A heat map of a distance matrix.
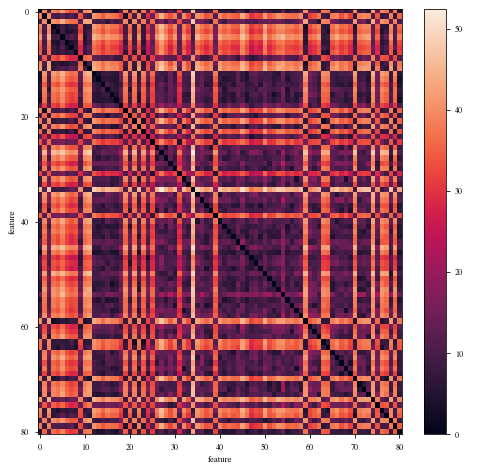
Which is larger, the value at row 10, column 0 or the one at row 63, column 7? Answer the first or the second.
the first
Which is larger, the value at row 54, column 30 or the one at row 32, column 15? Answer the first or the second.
the first
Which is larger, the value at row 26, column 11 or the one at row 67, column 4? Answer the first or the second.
the first
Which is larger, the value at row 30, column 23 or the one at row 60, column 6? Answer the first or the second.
the first
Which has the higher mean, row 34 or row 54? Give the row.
34
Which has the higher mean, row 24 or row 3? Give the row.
3
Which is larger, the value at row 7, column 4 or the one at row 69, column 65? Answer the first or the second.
the second
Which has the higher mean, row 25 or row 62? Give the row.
25
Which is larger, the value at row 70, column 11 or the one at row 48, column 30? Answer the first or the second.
the second
